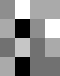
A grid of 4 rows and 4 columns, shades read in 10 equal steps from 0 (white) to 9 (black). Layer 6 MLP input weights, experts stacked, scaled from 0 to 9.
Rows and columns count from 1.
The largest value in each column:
5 9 5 5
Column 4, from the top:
3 0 3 5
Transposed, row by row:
4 3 5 3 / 0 9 2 9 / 3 4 5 5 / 3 0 3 5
